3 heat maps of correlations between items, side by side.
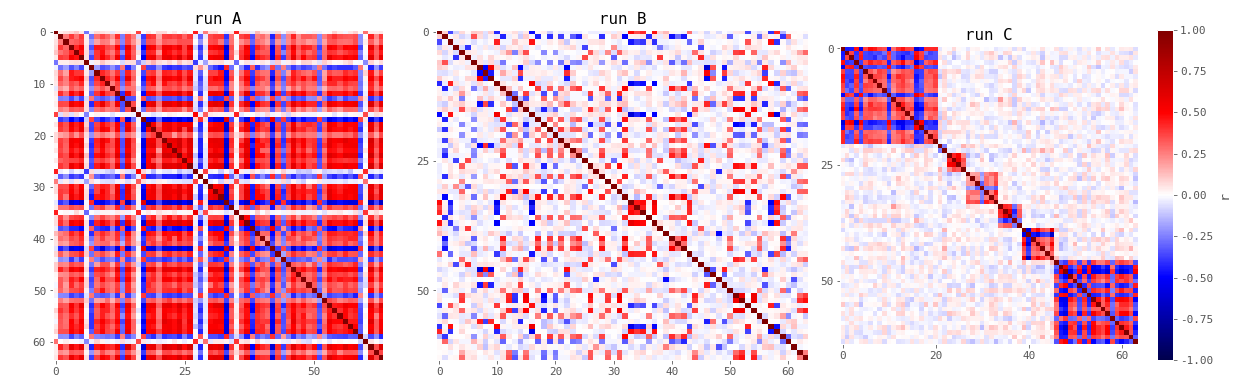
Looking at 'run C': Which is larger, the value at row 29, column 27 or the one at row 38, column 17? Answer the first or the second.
the first
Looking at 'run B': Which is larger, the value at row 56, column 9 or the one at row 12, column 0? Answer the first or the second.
the first
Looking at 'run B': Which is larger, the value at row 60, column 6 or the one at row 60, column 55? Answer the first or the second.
the first
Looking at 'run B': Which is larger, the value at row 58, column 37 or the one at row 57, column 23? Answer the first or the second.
the first
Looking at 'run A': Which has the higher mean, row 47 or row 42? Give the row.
47
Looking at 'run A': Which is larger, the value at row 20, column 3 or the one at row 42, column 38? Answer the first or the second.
the second
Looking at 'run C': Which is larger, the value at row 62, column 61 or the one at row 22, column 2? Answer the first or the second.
the first
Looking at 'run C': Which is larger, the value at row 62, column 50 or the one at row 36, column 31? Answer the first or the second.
the first
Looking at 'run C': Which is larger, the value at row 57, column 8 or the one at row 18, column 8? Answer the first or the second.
the second
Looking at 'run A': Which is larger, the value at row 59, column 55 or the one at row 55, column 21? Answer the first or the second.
the second
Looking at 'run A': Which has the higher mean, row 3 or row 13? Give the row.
3
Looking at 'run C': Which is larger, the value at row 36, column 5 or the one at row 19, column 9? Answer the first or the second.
the second
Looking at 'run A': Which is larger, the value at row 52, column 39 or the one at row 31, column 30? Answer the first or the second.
the second
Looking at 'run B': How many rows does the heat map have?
64
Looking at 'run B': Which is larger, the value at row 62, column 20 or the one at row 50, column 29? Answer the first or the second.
the second
